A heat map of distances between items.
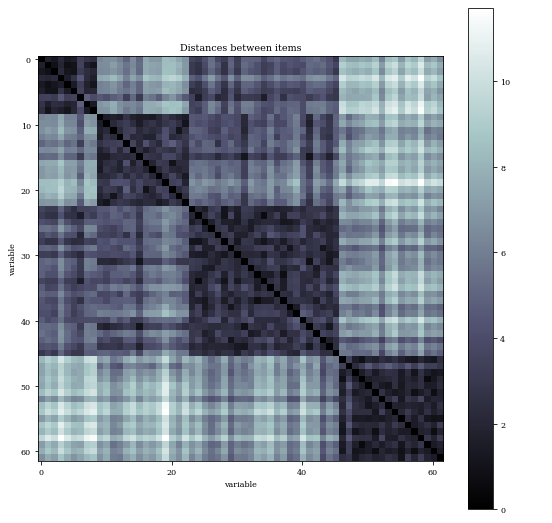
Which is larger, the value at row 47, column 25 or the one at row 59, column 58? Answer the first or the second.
the first
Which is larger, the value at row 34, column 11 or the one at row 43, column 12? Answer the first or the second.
the first
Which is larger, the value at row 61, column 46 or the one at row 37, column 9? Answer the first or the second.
the second
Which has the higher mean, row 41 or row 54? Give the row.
54
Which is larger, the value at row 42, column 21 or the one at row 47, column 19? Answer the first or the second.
the second
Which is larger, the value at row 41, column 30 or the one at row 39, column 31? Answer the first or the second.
the second
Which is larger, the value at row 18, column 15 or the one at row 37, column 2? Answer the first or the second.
the second
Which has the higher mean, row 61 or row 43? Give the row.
61
